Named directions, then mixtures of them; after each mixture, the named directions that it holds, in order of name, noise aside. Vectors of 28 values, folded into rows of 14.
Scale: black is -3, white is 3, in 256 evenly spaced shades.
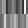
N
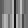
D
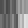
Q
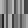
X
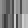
D, Q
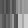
Q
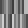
X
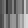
N, Q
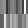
N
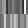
N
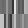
D, X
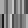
X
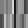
D, X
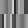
D, X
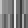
D, Q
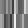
D, X
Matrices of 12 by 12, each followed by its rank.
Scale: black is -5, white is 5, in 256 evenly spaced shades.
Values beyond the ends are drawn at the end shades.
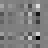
one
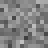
full rank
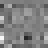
two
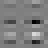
one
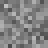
full rank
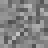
full rank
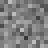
full rank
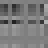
one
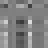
one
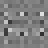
two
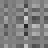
one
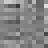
two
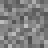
full rank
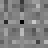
two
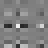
one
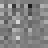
two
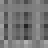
one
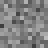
full rank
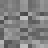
two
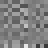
two
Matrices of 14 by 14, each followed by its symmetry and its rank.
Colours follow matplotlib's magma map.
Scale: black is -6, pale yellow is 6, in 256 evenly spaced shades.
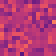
antisymmetric, full rank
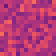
symmetric, full rank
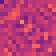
symmetric, full rank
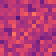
symmetric, full rank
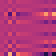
neither, rank one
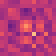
symmetric, rank two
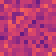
symmetric, full rank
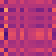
neither, rank one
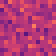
antisymmetric, full rank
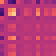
symmetric, rank one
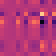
neither, rank one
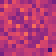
symmetric, full rank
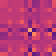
symmetric, rank two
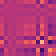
symmetric, rank one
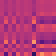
neither, rank one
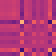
symmetric, rank one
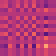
symmetric, rank one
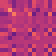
symmetric, rank two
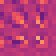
symmetric, rank two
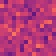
antisymmetric, full rank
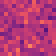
antisymmetric, full rank
